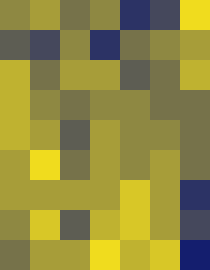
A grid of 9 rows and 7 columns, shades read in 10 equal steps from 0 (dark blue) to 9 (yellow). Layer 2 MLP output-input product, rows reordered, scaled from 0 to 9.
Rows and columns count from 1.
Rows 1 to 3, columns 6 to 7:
2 9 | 5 6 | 4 7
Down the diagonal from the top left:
5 2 6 5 5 6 1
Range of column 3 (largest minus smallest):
3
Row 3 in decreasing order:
7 7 6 6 4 4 3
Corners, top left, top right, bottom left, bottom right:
5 9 4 0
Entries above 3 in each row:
5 4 6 7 6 7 6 5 6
